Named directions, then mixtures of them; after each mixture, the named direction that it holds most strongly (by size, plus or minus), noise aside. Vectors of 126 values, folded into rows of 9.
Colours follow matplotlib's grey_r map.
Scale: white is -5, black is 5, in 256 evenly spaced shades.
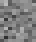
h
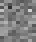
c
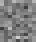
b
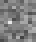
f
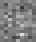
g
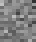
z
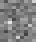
f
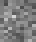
h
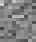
z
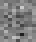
g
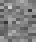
c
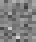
b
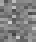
f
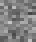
f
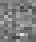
g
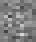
g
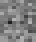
f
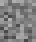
h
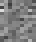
c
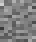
z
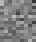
z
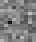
f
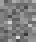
b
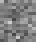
f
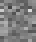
c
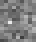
f
